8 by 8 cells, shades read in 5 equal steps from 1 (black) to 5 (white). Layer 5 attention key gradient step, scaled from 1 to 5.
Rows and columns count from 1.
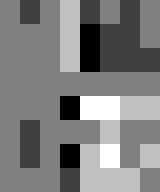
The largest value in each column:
3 3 3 4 5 5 4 4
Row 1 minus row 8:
0 -1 0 2 -2 -1 -2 0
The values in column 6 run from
2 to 5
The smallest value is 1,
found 4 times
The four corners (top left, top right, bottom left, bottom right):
3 3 3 3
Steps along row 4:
same same same same same same same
